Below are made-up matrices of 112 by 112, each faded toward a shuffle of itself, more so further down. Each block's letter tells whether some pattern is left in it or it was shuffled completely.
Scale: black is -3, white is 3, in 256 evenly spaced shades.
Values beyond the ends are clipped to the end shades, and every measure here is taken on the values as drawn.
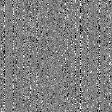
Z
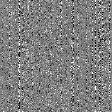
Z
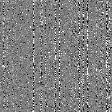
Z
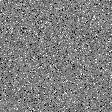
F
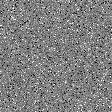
F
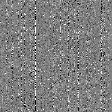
Z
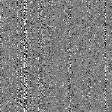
Z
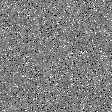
F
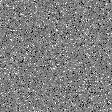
F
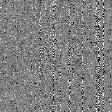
Z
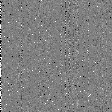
Z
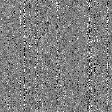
Z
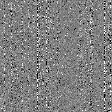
Z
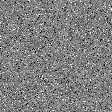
F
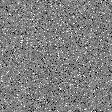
F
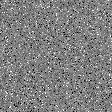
F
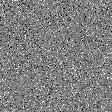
F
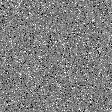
F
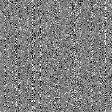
Z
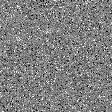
F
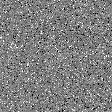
F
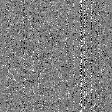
Z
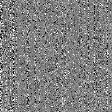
Z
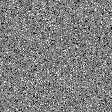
F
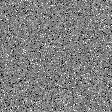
F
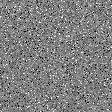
F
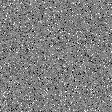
F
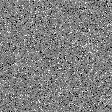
F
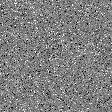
F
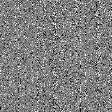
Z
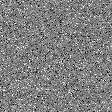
F
